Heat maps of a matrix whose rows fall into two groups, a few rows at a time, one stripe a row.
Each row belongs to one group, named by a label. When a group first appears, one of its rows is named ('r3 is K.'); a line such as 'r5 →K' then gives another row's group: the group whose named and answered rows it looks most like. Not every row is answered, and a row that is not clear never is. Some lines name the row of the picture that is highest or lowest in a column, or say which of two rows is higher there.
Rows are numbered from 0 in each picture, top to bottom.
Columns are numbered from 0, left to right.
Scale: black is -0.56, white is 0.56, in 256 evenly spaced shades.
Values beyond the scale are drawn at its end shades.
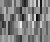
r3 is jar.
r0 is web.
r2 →web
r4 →jar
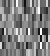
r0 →web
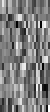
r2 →jar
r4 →web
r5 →web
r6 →jar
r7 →web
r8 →web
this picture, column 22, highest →3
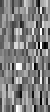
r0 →web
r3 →web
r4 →jar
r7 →web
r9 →jar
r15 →jar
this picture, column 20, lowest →14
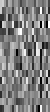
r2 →jar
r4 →jar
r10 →jar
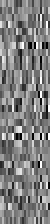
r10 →jar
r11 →jar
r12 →web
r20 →jar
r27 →jar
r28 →web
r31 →web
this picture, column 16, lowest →19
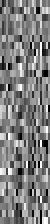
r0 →jar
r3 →jar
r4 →jar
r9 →jar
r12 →jar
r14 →web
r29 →web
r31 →web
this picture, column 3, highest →12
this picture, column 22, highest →31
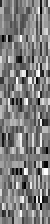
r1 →web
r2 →web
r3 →web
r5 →jar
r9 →web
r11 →web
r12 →jar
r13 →web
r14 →web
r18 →web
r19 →jar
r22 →web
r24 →web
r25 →web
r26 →web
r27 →jar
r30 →jar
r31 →jar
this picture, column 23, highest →24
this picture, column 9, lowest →8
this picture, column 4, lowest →5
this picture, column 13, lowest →10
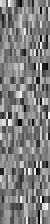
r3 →jar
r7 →web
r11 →web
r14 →web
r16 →jar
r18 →jar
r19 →jar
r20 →web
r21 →jar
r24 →web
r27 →web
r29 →web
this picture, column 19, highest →15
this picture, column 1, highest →17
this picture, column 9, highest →13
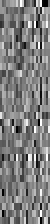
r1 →web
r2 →web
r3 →web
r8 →web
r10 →jar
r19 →jar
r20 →jar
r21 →web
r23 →web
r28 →jar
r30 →jar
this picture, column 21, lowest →0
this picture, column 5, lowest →6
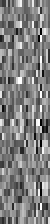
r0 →jar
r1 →web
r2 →jar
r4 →web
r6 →jar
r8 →jar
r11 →jar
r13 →jar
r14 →web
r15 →jar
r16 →jar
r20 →web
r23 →jar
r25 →web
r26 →web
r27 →web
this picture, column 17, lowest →19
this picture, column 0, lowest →5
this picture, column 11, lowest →21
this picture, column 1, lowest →15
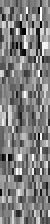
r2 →jar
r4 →web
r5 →web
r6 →web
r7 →web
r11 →jar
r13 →web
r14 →web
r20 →web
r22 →jar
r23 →web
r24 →jar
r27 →jar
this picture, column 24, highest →30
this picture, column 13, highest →1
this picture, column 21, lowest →8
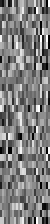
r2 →jar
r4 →web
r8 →jar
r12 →jar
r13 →jar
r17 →jar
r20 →jar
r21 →jar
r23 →jar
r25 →web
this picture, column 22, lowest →29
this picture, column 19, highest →15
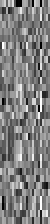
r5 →web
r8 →jar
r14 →jar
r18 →jar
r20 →jar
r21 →jar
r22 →jar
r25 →web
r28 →jar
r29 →jar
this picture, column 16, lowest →0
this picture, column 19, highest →16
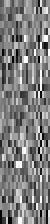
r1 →web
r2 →jar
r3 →web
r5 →web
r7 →jar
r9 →jar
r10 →jar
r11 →jar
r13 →web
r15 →web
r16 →web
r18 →web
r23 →jar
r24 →web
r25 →jar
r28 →jar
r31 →jar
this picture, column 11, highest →21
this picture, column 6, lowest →8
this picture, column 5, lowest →31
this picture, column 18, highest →29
